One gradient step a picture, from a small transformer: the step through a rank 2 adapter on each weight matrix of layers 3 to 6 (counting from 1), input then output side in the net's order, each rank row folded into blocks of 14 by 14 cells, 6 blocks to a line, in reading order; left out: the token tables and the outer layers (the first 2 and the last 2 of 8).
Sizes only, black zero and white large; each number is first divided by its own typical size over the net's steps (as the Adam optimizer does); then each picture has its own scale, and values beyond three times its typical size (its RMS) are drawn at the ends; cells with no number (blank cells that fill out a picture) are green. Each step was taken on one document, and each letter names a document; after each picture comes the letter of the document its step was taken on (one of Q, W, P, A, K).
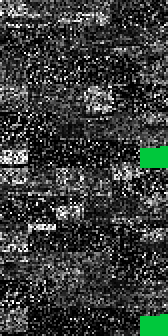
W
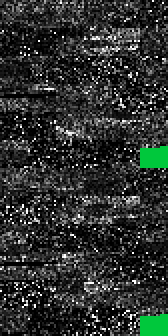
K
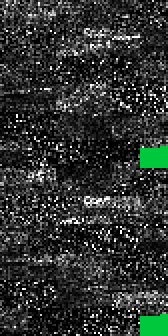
K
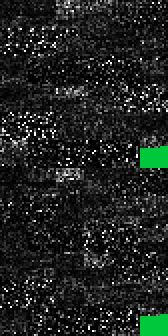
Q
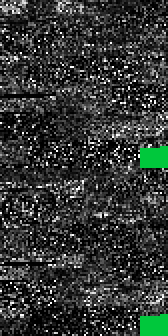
K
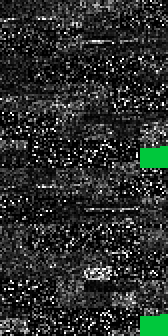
Q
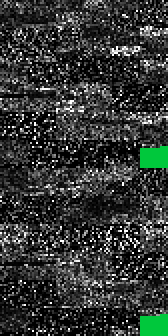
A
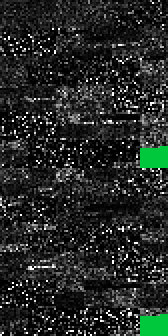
Q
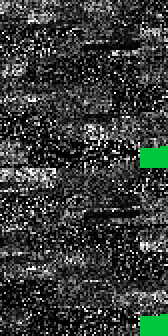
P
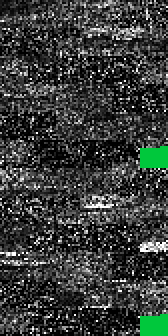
P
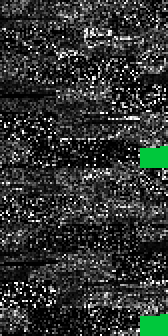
K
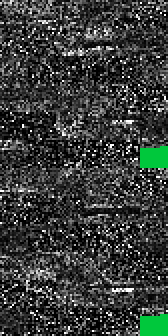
P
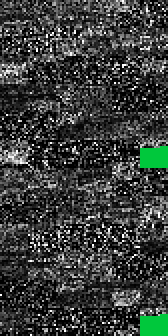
P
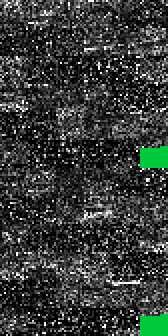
A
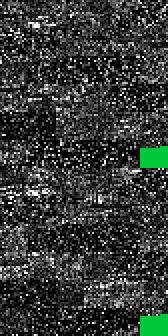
A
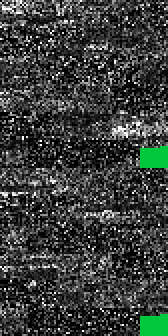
W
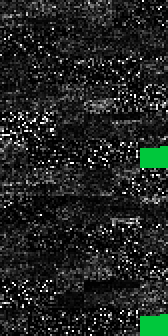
Q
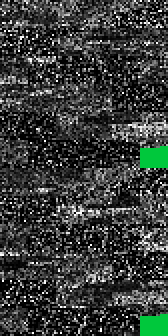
W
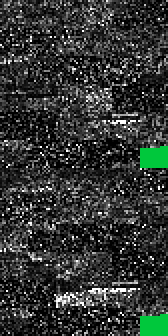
A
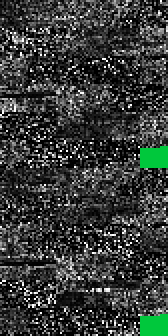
A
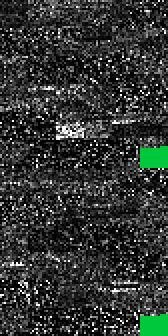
A
